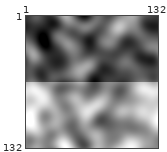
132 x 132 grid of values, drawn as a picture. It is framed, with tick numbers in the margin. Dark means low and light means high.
Ninth with the lowest average: top left. Seam: horizontal, 50% of the way down, the bottom part higher. Lone odd cells: none.
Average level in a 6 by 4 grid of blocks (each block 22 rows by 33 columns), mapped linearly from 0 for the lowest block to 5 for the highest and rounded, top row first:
0 2 3 2
1 2 1 1
1 2 1 1
5 3 3 5
5 4 3 5
4 3 3 4
